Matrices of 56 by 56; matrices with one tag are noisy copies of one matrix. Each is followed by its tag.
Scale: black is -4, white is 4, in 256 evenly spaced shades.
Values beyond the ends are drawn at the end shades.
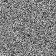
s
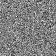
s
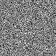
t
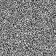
t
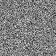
t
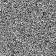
s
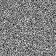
t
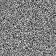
t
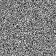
t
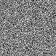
t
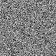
s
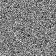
s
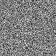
t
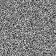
t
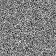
t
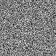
t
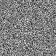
t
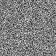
t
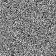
s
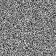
t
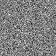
t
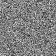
s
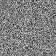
t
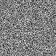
t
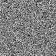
s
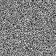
t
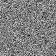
s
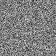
t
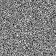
t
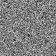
s
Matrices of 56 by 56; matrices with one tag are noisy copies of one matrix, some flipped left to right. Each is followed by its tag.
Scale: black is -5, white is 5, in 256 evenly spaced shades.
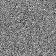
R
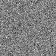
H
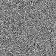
H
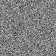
H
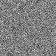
H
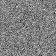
R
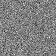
H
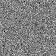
H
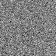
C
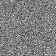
C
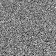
C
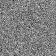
R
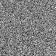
C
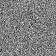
R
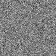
H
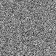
C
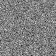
C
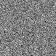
C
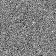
R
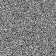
C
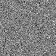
H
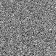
C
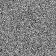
R
